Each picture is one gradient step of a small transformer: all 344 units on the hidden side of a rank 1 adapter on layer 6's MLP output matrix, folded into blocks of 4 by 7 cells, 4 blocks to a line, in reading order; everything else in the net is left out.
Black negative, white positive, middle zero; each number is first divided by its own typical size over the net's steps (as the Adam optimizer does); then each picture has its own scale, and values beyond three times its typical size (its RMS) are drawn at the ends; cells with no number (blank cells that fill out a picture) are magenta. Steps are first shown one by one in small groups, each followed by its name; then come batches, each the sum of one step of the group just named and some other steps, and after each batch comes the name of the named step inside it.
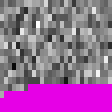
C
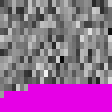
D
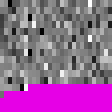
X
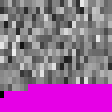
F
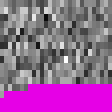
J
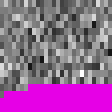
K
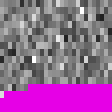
D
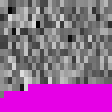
X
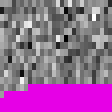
F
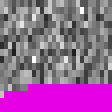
J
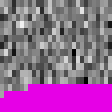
K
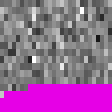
D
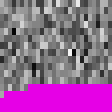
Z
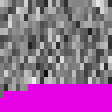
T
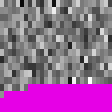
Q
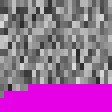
T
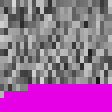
T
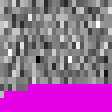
T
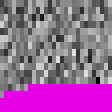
T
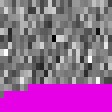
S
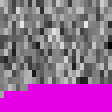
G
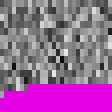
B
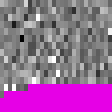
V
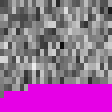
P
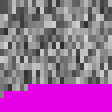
P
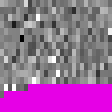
V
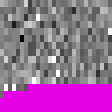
V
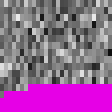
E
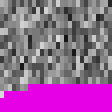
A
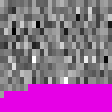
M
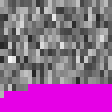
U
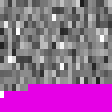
U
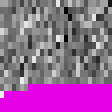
A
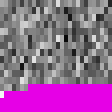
A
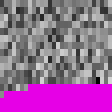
E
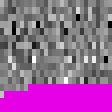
M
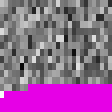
A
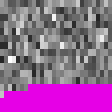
U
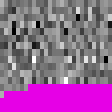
M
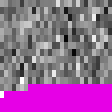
A
